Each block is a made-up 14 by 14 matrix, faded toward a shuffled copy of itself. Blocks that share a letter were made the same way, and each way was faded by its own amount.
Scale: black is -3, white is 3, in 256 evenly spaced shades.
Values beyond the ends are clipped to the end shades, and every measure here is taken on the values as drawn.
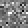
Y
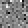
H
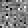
H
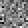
H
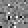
Y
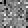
H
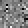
H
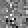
H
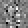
H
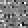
Y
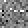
Y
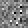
H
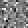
H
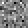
H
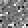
Y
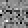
Y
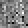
H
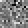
Y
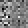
H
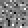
Y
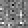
H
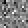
H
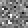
Y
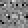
Y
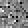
Y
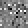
Y
